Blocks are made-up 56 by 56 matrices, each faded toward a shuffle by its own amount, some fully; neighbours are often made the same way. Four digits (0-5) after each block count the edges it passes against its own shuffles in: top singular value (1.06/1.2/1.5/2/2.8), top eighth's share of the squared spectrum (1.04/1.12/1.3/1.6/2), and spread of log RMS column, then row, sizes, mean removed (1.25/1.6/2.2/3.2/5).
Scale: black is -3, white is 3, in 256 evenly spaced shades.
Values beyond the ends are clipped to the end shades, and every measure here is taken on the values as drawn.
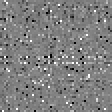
3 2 0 1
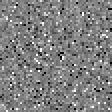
0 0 0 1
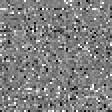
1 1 0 2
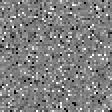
2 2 0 0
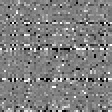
4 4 1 3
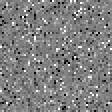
1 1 0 0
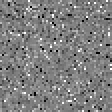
1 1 0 0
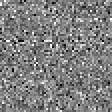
3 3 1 1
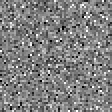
1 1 0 0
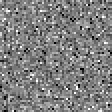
0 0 0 0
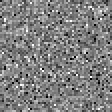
0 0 0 0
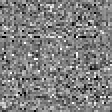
3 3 1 2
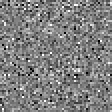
3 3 1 1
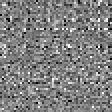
3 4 1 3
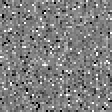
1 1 0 0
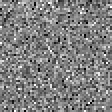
2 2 0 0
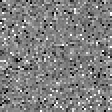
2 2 1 1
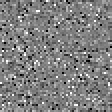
2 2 0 1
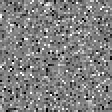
0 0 0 0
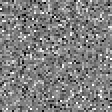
1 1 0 0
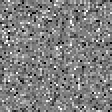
0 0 0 0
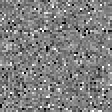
3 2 0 1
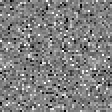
3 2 0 0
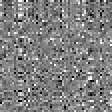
4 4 2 2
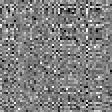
4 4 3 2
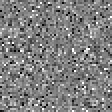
3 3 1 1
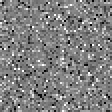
1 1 0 0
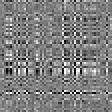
5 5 4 4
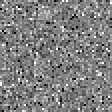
2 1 0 0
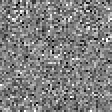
2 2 0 1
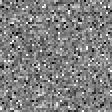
1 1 0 0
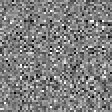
3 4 1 2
